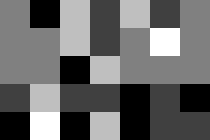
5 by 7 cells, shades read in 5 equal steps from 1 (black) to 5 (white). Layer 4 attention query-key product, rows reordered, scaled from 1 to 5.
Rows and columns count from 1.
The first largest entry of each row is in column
3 6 4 2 2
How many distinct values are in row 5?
4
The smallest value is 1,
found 7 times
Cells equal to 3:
11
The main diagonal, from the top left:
3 3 1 2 1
